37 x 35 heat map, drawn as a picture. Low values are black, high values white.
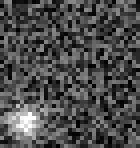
Stripes: none. Ninth with the highest average: bottom left. Bumps: one, in the bottom left. Average level on the scale: 30%. Odd rows or columns: none.
